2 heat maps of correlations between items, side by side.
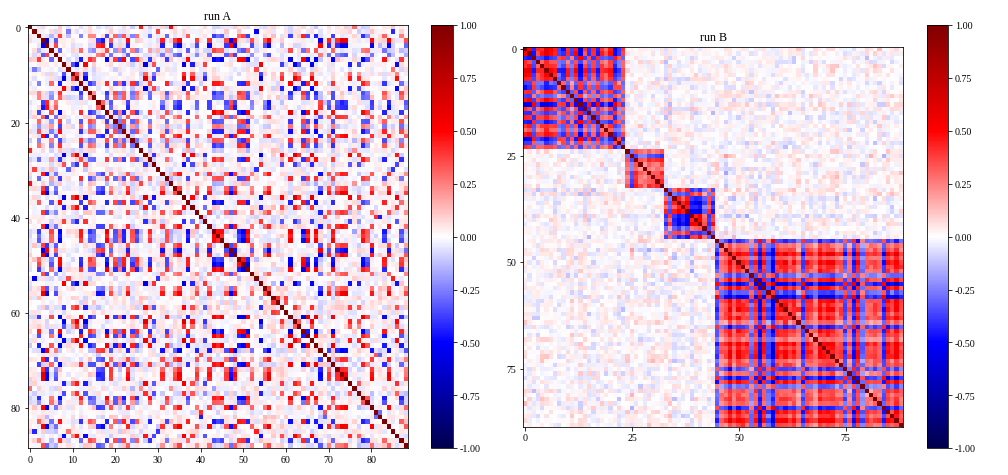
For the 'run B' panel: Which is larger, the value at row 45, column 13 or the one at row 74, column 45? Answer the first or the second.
the first
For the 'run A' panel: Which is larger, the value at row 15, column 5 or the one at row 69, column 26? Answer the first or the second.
the second
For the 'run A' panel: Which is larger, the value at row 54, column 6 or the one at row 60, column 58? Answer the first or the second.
the second
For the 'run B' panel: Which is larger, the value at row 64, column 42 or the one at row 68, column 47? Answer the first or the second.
the second
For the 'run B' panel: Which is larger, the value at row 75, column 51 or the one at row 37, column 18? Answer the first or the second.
the second
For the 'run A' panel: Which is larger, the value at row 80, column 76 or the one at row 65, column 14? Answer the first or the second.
the first
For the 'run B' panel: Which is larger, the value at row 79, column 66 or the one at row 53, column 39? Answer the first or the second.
the second
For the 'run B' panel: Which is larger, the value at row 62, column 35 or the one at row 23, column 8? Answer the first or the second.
the first
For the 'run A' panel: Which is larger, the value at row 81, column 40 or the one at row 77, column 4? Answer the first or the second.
the first
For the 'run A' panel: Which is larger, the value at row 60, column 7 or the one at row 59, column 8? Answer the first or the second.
the first
